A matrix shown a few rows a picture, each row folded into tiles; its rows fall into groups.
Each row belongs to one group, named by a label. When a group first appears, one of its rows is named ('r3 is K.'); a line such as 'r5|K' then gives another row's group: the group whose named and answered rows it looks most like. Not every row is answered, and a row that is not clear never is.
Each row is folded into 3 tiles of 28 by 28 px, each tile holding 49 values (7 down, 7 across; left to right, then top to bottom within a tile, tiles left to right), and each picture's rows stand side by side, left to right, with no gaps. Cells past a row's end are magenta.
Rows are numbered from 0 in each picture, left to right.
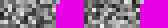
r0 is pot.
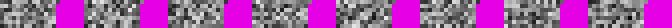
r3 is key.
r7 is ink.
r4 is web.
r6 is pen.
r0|ink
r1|web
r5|ink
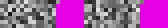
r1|ink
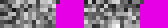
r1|pot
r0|web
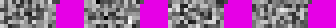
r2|pot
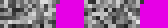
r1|ink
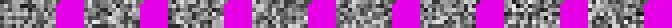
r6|pot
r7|pen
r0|ink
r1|key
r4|web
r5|key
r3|pen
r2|ink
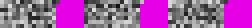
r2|pen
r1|pot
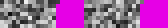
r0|pot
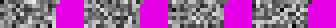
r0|pot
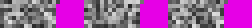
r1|key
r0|ink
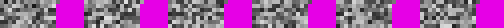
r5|pen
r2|pot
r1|web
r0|web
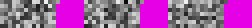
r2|pen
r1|ink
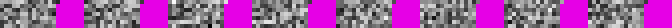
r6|web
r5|pen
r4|web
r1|web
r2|key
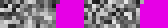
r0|pot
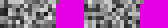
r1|key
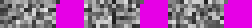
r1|pen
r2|pot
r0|web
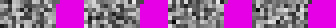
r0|ink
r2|pen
